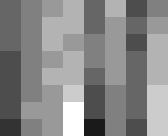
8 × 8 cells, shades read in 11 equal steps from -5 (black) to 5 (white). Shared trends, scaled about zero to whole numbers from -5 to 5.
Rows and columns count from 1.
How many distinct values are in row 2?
4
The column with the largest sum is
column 4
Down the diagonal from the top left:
-1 0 2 2 -1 0 -1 3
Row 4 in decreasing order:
2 2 1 1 0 0 -1 -2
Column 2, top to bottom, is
0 0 0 0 0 0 1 0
